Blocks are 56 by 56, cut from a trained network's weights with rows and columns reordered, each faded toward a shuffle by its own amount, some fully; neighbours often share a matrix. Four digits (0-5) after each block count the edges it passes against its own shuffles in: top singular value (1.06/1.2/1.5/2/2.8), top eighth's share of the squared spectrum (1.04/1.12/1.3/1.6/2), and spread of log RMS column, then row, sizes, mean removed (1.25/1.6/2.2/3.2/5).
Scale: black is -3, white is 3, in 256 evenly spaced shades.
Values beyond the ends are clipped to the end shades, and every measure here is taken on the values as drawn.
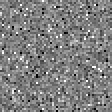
1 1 0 0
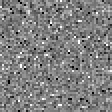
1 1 0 0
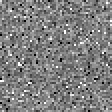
0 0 0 0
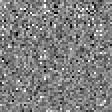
3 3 1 1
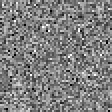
0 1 0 0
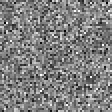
1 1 0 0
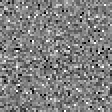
2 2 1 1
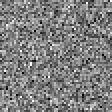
0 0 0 0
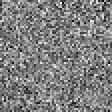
0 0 0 0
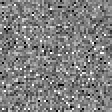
1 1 0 1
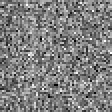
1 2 0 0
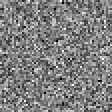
0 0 0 0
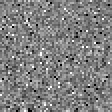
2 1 0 0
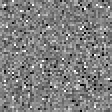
2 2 1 0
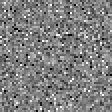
2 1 0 0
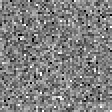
1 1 0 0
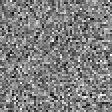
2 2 0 0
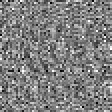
4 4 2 2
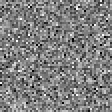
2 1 0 0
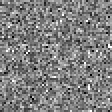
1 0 0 0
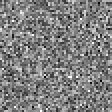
2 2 0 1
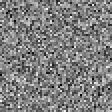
2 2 0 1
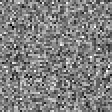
1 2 0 1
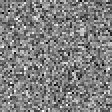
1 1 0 0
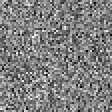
2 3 0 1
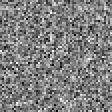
1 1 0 0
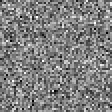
1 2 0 0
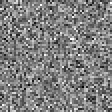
1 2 0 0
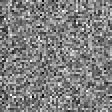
2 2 0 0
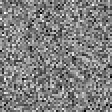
2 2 0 0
